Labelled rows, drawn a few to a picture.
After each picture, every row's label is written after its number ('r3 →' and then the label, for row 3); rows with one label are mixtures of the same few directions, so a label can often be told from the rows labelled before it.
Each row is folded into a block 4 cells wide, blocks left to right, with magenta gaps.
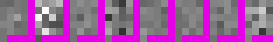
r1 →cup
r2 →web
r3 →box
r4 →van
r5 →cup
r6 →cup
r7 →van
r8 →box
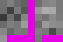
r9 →web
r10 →box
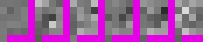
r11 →web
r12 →cup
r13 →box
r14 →web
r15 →web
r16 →web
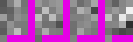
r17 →van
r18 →web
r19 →box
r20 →web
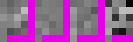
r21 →web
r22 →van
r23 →cup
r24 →box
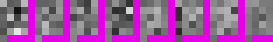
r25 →box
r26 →van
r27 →van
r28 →box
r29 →box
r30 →cup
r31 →box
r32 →cup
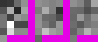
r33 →van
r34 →web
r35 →box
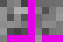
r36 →box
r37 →web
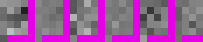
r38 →web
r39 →web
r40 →van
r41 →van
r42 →web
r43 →cup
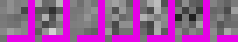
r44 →web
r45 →box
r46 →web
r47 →van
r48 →van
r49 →web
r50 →box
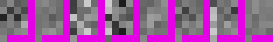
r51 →web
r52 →web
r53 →van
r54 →van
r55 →cup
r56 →web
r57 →cup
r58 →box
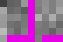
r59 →cup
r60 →web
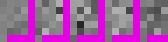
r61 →web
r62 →box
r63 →van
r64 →box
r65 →box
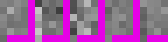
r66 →web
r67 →cup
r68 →van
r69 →cup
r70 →cup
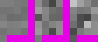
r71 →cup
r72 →van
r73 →cup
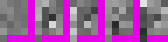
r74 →van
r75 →cup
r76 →cup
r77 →van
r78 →cup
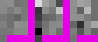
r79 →cup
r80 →cup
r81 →van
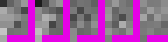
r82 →cup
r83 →cup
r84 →web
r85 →cup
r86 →web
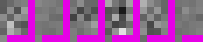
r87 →van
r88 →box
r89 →web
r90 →box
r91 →van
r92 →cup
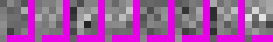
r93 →box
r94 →web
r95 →cup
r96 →web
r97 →web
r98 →web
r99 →cup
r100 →web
